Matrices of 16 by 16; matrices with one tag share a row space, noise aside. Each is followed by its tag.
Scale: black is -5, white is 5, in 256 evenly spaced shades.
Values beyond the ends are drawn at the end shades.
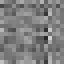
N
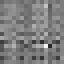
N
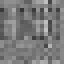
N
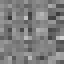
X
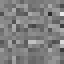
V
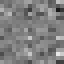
X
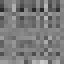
N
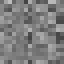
X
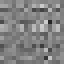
N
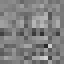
N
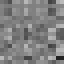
X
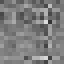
N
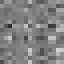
X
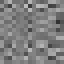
X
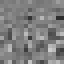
X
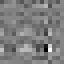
N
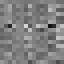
X
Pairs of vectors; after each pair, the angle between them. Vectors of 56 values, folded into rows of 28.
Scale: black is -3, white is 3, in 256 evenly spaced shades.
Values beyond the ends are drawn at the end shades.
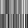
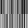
nearly opposite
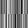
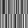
partly aligned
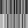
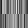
orthogonal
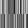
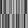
partly opposed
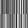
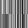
nearly opposite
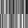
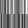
nearly opposite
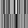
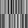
partly opposed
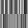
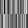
nearly opposite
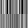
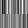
nearly opposite
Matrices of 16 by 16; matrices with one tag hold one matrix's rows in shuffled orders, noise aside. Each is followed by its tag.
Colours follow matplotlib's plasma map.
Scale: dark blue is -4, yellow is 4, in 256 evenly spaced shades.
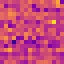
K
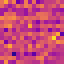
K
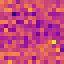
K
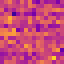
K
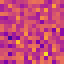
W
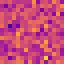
W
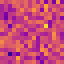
W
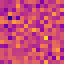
W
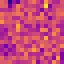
W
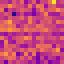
K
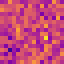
W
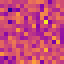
W
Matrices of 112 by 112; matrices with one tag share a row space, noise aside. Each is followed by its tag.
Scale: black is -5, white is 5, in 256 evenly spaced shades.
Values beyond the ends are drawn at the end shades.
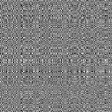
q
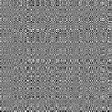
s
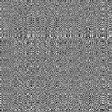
s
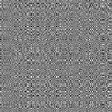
s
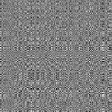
s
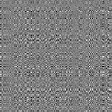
s
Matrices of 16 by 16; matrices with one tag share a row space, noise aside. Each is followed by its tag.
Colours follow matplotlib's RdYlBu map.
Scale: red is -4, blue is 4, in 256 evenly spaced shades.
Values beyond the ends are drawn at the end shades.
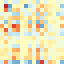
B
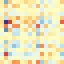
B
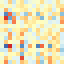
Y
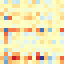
B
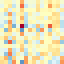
Y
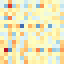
Y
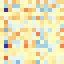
B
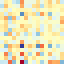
Y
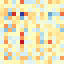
Y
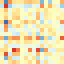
B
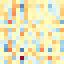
Y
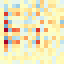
B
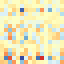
Y
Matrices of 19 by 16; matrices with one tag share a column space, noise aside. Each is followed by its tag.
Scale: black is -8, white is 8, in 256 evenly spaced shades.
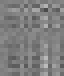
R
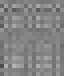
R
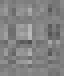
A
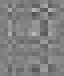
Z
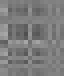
A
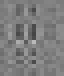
A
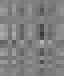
A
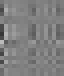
A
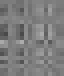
A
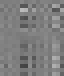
R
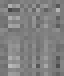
R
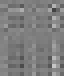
R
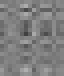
Z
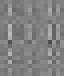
A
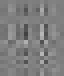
A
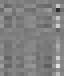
R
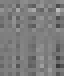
R
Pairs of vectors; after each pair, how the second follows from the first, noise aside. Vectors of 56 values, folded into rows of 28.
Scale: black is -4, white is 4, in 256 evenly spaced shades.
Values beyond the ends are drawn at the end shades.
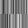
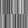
wrapped around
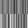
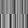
sign-scrambled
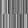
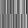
wrapped around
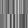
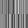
sign-scrambled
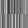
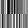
scaled up
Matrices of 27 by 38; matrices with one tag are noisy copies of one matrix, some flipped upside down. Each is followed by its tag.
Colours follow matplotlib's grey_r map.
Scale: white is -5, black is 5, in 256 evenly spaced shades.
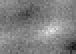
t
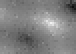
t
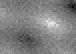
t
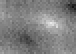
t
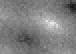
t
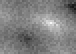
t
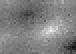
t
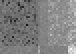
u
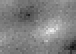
t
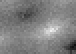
t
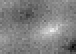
t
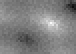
t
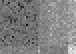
u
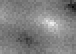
t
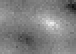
t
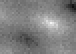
t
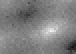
t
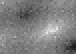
t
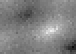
t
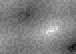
t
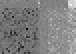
u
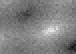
t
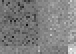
u
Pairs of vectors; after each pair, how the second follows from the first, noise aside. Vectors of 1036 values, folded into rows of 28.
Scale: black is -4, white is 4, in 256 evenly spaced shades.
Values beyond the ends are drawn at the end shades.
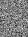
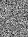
reversed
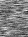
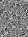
sign-scrambled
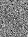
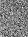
wrapped around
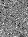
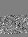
partly zeroed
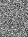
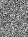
sign-scrambled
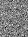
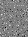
partly zeroed
